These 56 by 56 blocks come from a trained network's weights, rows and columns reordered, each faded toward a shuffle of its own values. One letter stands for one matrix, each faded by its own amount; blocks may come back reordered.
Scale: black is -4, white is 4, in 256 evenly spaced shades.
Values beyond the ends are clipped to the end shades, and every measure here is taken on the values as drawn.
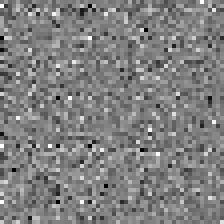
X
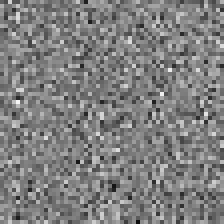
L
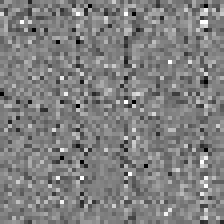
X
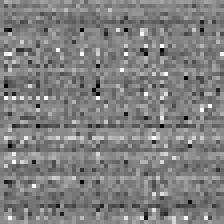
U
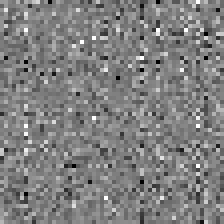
X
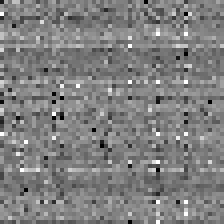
U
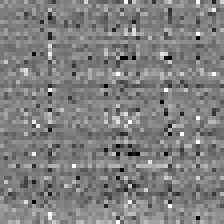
U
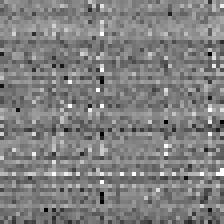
U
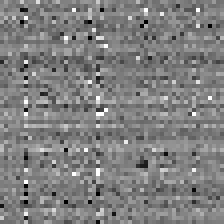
U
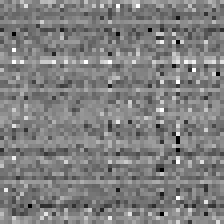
U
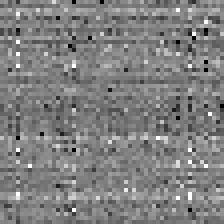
U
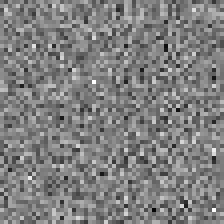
L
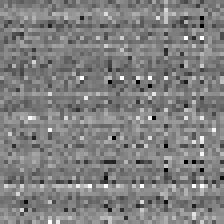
U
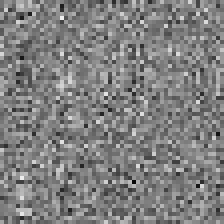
L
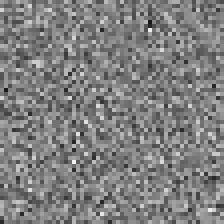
L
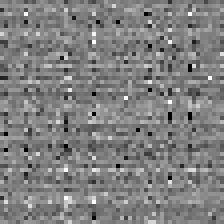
U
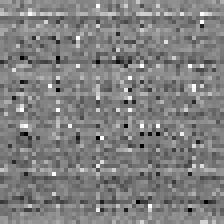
U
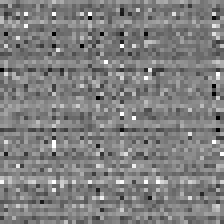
U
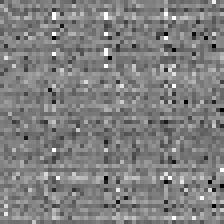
U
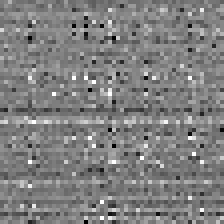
U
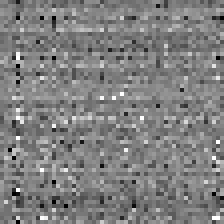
U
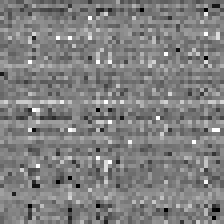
U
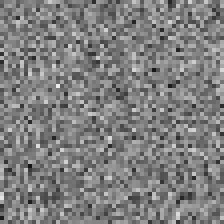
L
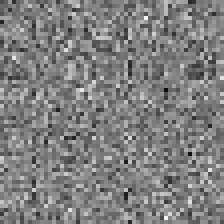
L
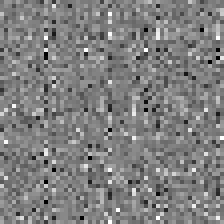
X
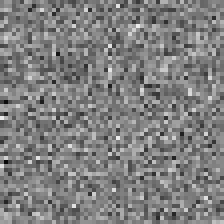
L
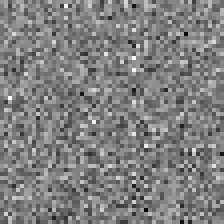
L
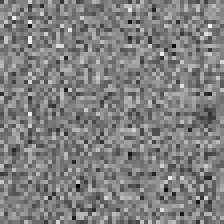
L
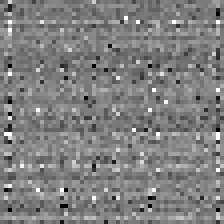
U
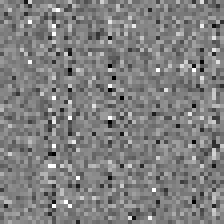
X
